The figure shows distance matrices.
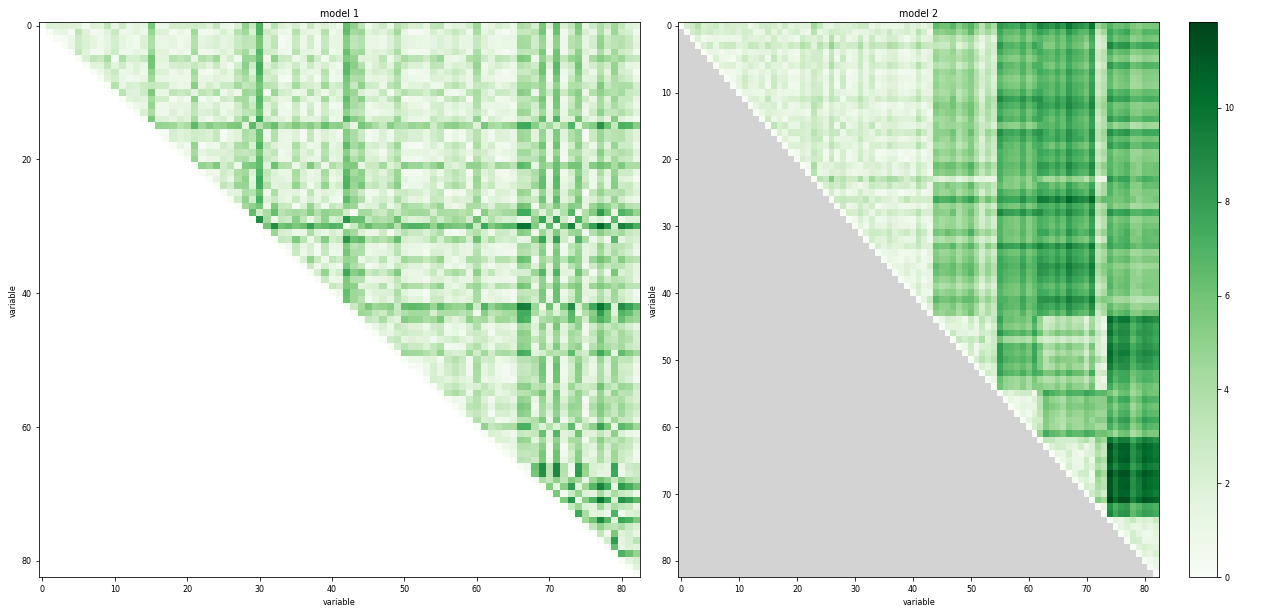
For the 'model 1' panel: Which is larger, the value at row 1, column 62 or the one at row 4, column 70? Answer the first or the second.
the first
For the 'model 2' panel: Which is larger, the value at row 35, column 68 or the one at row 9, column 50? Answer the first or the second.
the first
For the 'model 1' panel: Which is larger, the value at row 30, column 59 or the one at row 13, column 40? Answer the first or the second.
the first
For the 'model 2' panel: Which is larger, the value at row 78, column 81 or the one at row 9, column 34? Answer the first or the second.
the first
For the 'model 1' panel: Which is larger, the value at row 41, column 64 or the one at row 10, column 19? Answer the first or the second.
the second
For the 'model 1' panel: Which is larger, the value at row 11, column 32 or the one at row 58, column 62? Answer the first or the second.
the first
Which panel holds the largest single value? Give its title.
model 2
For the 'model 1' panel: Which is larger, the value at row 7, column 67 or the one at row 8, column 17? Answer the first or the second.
the first
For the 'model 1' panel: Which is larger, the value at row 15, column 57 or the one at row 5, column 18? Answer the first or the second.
the first
